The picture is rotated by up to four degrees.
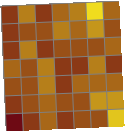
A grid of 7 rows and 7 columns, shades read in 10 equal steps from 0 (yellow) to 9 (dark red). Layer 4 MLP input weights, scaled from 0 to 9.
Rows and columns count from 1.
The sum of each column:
48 39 38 42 39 27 32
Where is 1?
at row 7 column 7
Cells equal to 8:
0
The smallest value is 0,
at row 1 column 6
